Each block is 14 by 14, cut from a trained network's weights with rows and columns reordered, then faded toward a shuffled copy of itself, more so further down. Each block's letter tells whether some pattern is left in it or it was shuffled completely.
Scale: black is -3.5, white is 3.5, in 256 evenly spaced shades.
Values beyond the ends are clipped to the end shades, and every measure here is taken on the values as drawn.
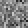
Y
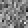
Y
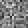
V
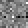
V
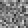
Y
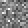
Y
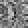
V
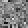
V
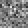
Y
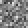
V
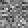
V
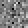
Y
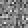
Y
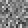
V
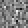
Y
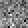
Y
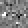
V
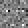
V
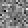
Y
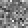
Y
